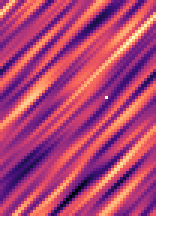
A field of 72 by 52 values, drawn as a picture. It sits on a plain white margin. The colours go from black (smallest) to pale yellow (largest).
No row or column stands out. Streaks slant up to the right. The bottom left is the ninth with the lowest average. No overall slope runs across the table. A single lone cell is far higher than the cells round it.
